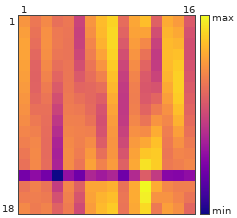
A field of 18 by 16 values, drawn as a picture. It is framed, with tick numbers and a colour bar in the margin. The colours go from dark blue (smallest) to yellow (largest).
Odd lines: row 15. Ninth with the lowest average: bottom left. Mirror symmetry: none. Calmest part: top left.
